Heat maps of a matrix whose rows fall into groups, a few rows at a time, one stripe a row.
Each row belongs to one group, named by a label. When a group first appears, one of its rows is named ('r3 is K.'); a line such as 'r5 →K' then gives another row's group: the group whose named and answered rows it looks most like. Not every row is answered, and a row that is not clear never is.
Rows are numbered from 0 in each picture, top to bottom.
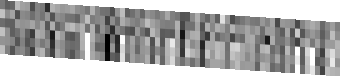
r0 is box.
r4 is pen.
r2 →box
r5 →pen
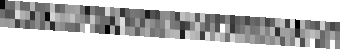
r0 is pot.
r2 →pen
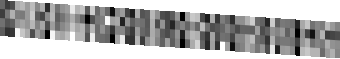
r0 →box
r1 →pot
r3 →box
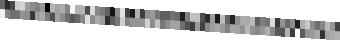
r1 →pen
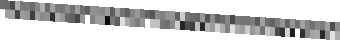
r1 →pen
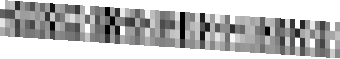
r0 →pen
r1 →box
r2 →pen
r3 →pen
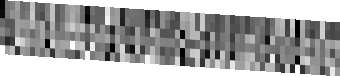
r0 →pot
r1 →pot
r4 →box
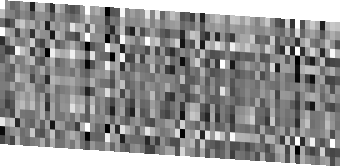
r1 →pen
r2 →box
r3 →pen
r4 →pot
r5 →box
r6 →pot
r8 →box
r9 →pot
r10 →box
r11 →box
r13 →pen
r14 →pot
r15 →pot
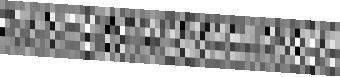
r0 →pot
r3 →pot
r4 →pen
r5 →pot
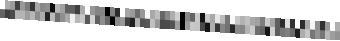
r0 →pen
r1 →box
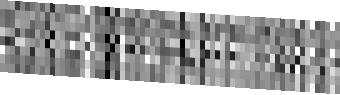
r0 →pen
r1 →box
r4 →box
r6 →pen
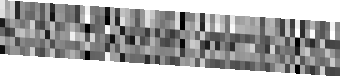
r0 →pen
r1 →pen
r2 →pot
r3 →box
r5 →pot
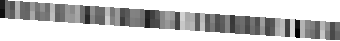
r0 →pot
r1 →pot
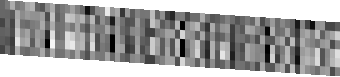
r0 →pot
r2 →pot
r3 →box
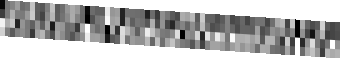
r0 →pot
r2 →pen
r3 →pen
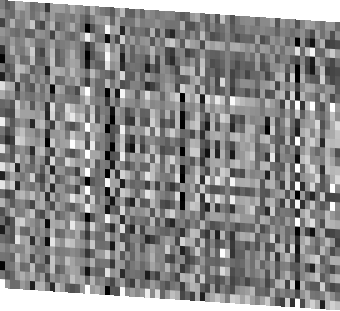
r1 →pot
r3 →pen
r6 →pot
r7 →box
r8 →pot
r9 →pen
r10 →pen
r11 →box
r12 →box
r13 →pen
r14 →box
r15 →box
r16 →pen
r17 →box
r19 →pot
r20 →pen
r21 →box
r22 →pen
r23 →pot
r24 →box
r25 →pot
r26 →box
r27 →pot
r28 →box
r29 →pot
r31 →pen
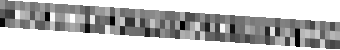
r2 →pot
